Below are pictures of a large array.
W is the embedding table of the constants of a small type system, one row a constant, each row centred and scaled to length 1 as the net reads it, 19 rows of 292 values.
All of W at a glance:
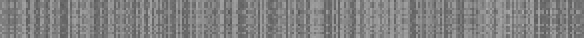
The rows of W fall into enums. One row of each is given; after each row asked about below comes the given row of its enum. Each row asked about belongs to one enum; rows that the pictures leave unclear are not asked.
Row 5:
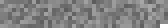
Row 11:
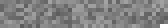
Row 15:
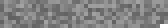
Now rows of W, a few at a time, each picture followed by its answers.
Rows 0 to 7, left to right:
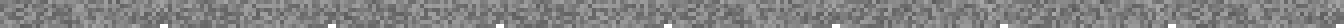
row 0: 11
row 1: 15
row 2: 15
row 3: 15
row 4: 11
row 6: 5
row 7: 11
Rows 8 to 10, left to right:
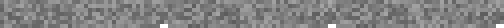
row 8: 15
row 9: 11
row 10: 11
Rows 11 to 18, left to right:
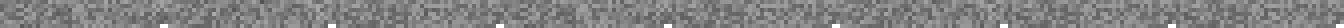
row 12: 5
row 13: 15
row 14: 11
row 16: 5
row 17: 15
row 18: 15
